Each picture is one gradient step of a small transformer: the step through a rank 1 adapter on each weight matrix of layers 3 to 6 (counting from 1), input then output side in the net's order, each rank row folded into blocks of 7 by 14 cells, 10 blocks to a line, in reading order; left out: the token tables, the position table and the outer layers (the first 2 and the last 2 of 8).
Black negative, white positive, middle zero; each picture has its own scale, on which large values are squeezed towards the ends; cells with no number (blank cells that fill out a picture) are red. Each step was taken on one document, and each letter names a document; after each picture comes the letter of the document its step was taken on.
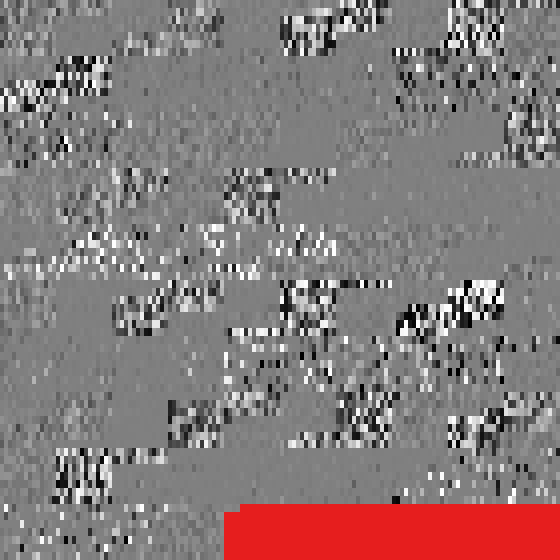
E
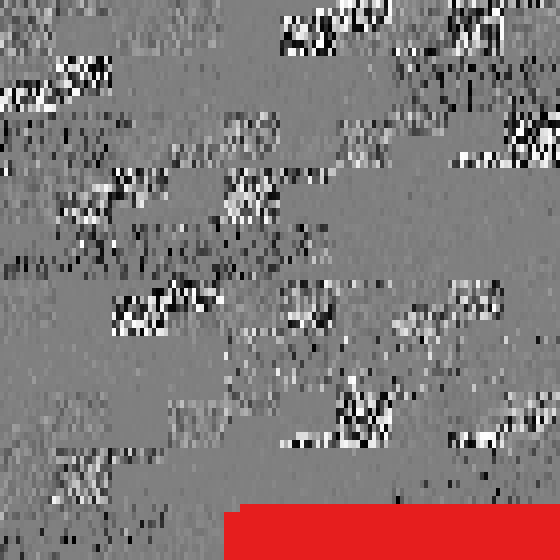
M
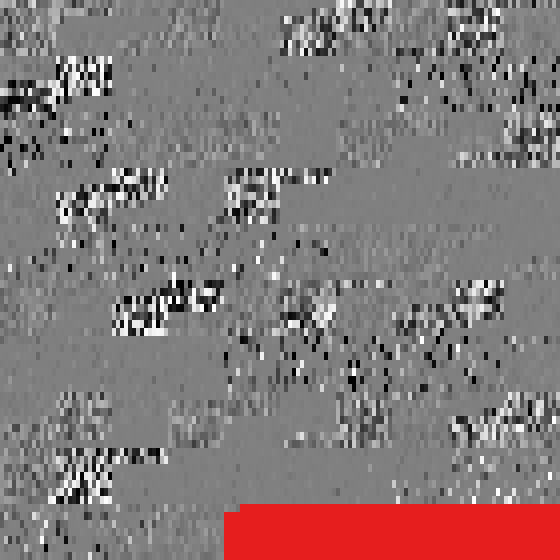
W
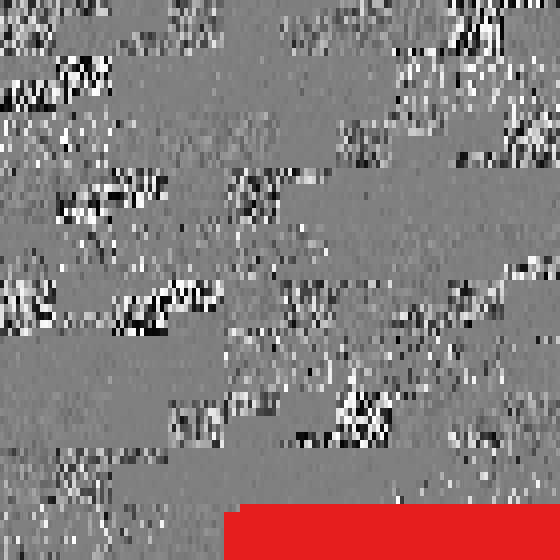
M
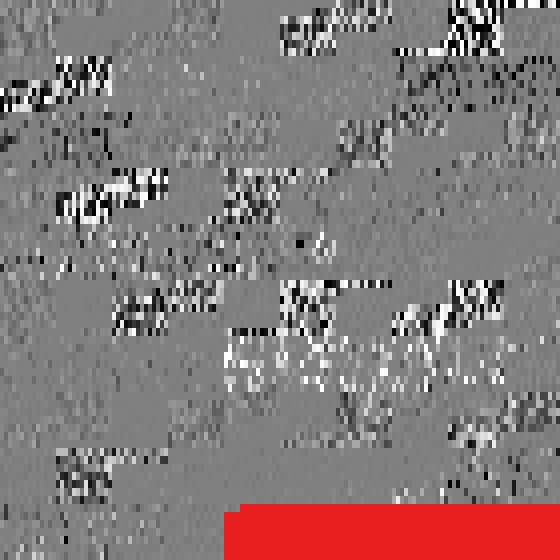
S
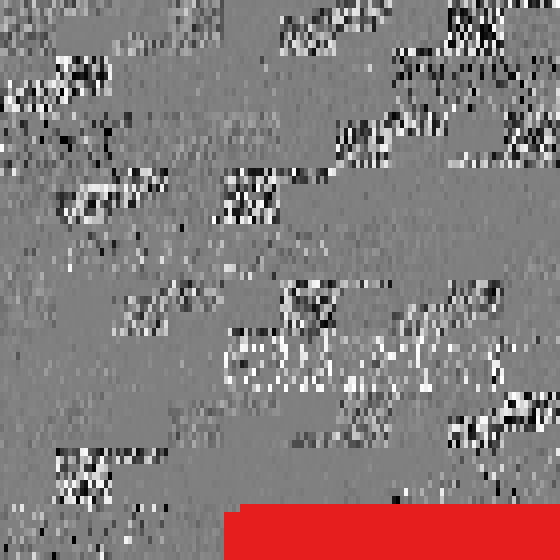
E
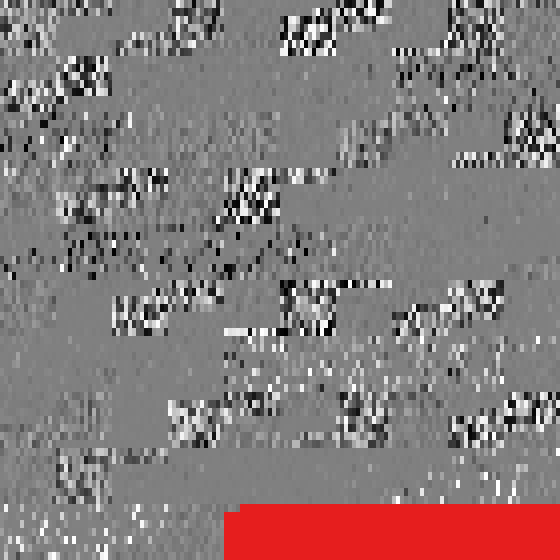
E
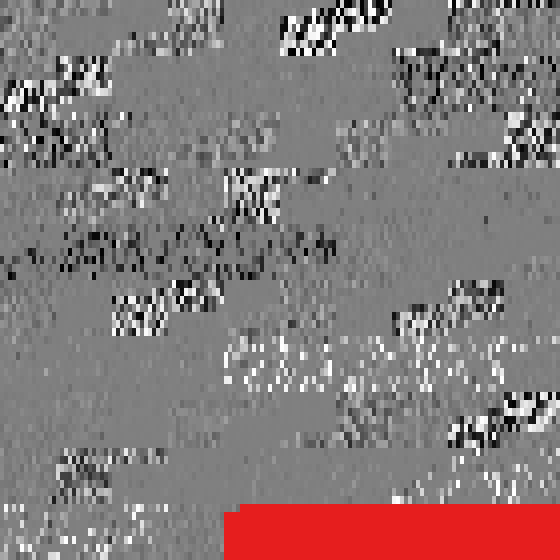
E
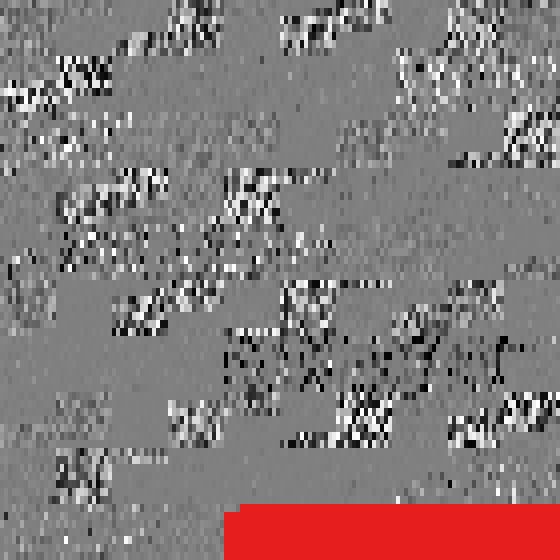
E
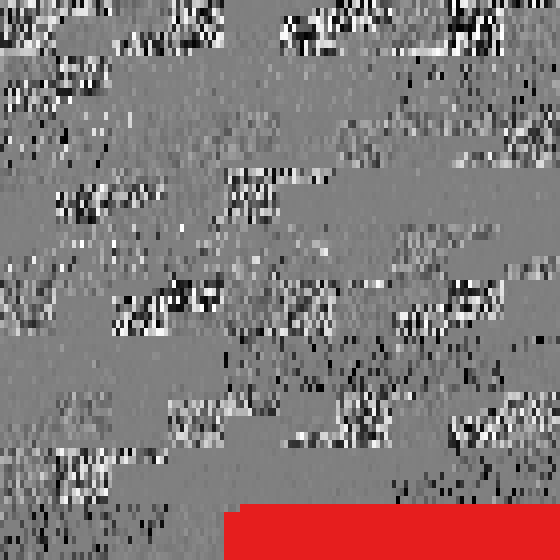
W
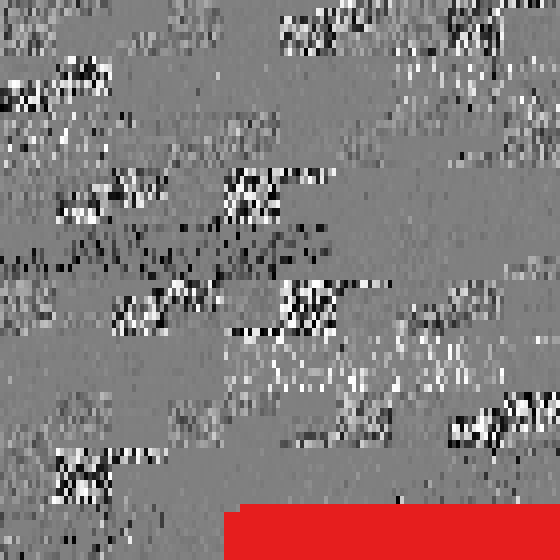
M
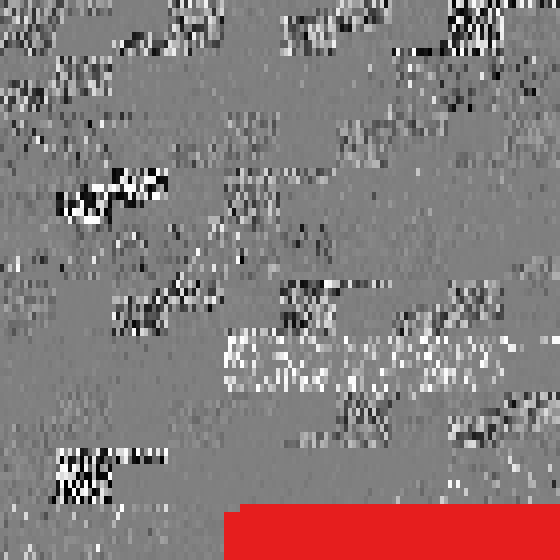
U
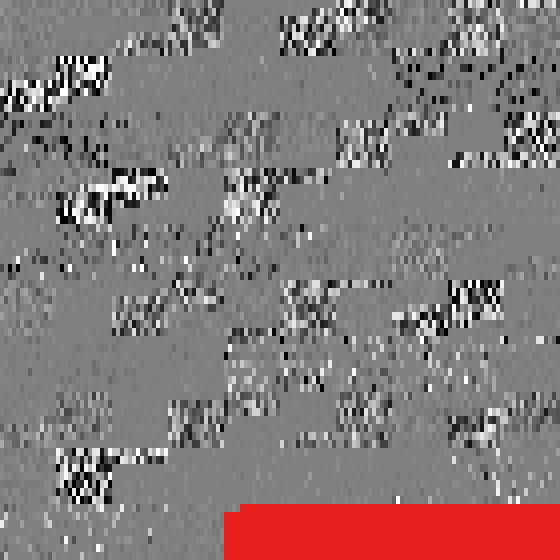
U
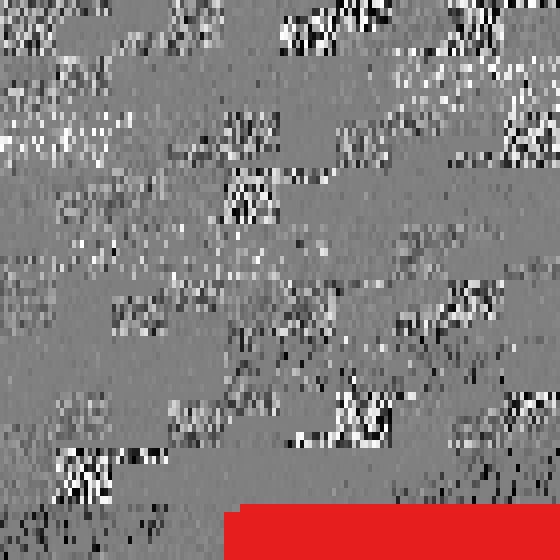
W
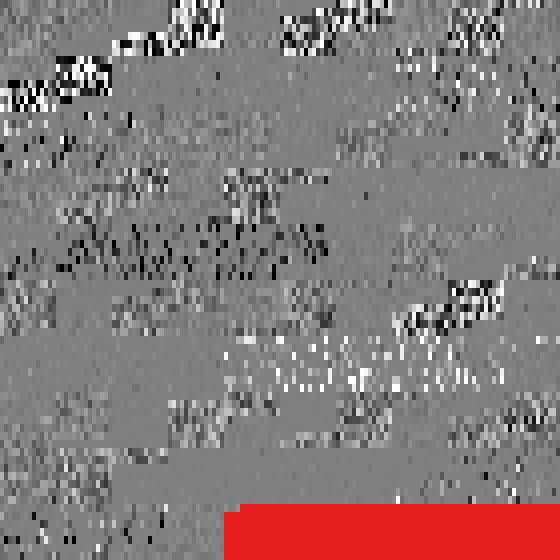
M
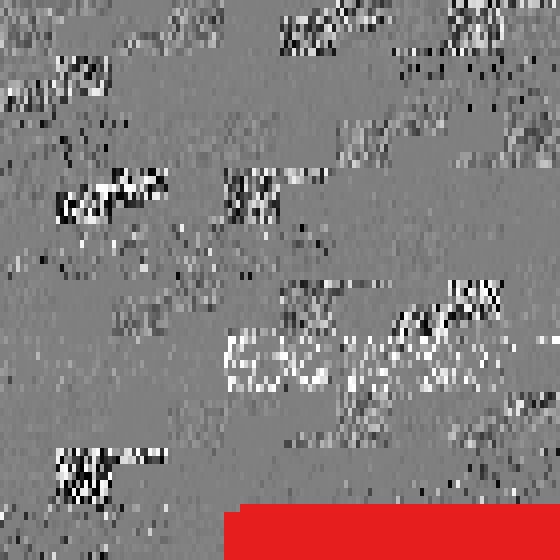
U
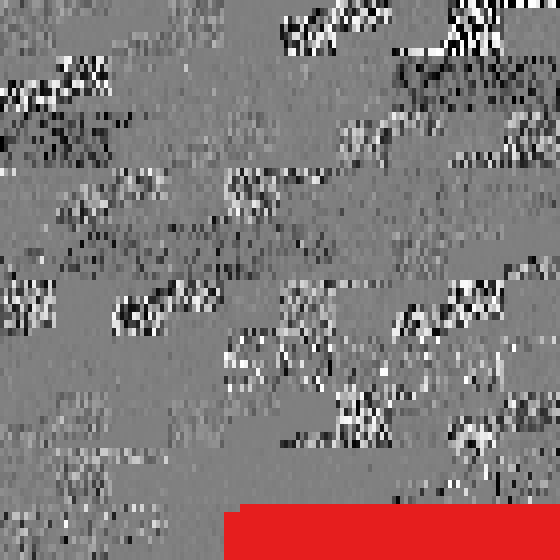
S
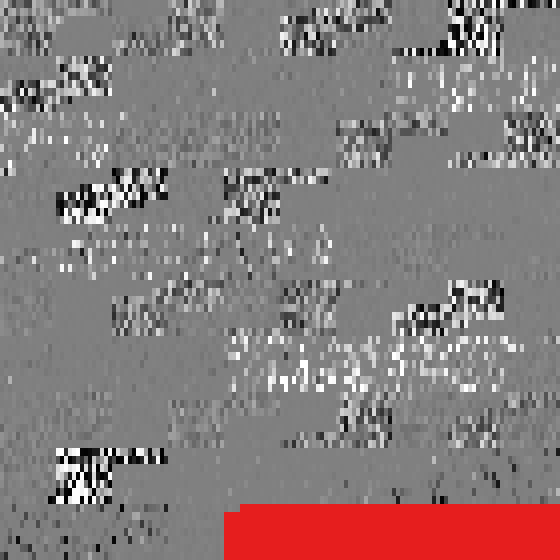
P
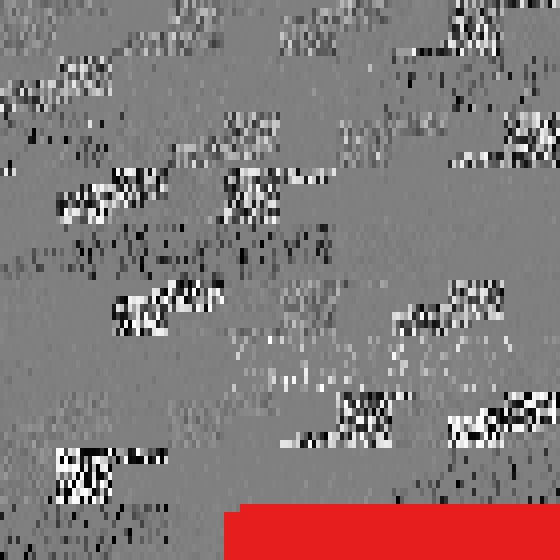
P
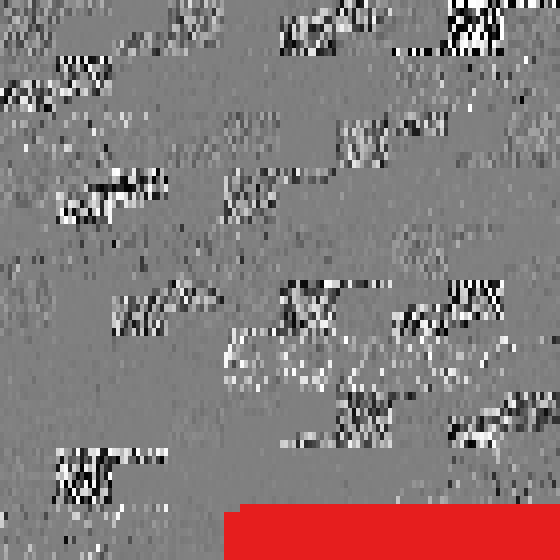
U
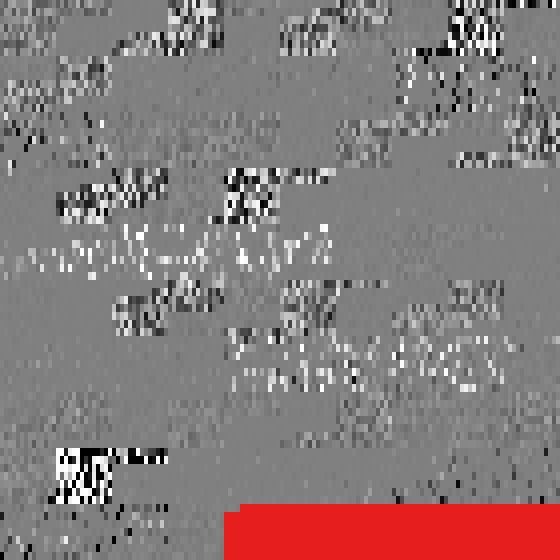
P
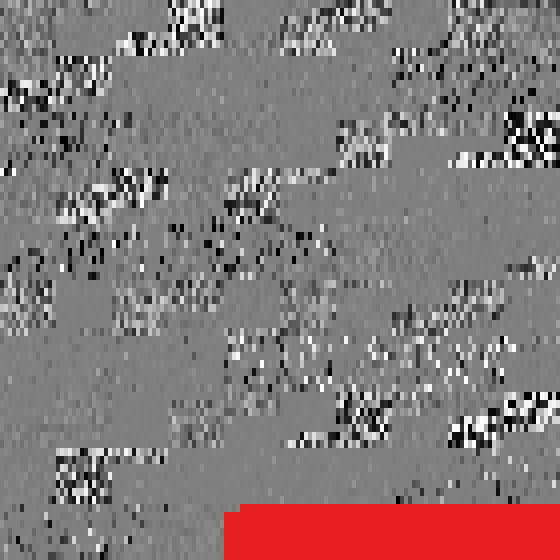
E
